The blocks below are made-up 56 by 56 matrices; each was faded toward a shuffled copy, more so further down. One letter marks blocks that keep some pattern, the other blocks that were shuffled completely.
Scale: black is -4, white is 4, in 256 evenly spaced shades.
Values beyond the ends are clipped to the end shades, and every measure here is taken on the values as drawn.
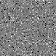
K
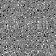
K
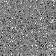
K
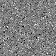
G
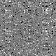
K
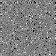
K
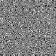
K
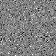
K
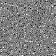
K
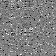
K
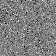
G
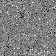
G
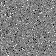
G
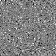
K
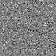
K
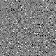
K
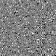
K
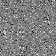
K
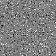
K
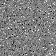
G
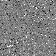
G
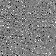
K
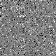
K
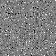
K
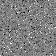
G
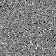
G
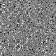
K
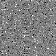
K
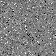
G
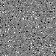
K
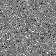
G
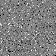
K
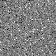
G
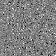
K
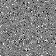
K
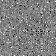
K
